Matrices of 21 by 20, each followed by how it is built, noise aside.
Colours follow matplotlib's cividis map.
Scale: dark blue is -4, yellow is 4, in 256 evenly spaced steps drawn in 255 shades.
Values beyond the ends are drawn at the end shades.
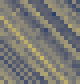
Toeplitz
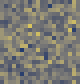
noise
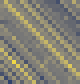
Toeplitz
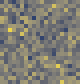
noise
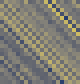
Toeplitz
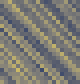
Toeplitz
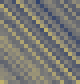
Toeplitz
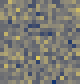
noise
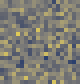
noise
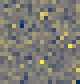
noise
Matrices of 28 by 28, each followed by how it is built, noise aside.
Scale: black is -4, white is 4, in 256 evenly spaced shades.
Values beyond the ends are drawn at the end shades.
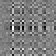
low rank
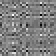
low rank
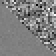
upper triangular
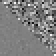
upper triangular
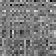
low rank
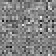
low rank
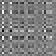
low rank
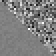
upper triangular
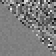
upper triangular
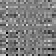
low rank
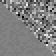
upper triangular
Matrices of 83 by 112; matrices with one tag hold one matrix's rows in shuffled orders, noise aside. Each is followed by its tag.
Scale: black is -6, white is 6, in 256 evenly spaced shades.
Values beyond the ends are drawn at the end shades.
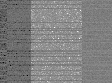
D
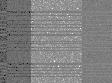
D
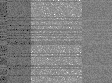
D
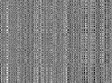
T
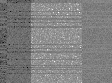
D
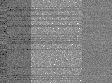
D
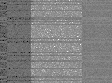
D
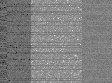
D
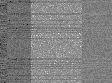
D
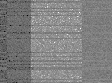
D
